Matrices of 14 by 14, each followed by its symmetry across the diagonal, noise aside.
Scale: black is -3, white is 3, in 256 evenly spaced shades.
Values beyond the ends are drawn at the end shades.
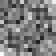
symmetric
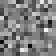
antisymmetric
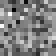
antisymmetric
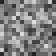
symmetric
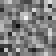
antisymmetric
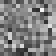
antisymmetric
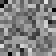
symmetric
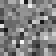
antisymmetric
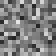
antisymmetric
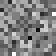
symmetric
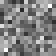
symmetric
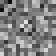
symmetric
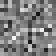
antisymmetric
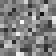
symmetric
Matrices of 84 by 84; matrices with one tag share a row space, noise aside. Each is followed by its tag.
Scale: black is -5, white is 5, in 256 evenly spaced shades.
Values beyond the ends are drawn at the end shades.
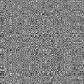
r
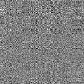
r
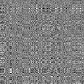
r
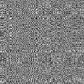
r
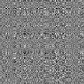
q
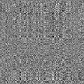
q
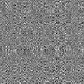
q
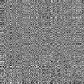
r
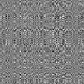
q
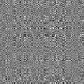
q
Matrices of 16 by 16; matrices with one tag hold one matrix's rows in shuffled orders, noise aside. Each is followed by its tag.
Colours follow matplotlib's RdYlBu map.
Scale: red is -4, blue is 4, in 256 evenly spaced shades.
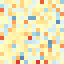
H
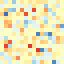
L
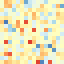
L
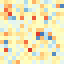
L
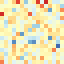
H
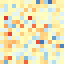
L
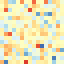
L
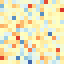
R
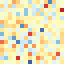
R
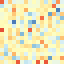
H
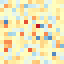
L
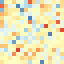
R
